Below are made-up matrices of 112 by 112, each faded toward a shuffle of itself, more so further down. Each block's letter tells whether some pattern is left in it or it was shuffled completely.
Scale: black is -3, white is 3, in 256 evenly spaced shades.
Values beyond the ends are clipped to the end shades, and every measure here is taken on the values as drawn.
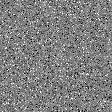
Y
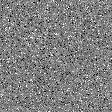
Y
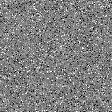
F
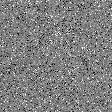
Y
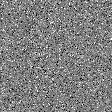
Y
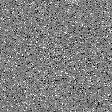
F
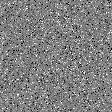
Y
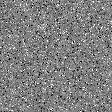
Y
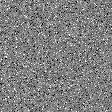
Y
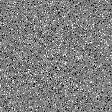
F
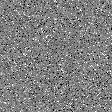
Y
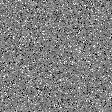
Y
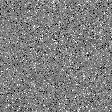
Y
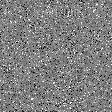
F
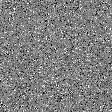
Y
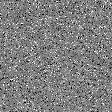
Y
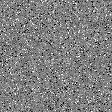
F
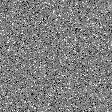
Y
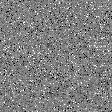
F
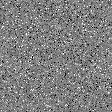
Y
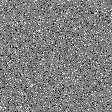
Y
